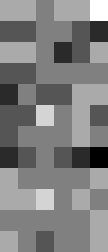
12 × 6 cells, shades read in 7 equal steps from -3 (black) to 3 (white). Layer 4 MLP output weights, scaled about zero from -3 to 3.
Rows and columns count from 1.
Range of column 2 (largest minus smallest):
2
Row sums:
7 -5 0 -2 -2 0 0 -9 2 5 1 1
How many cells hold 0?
29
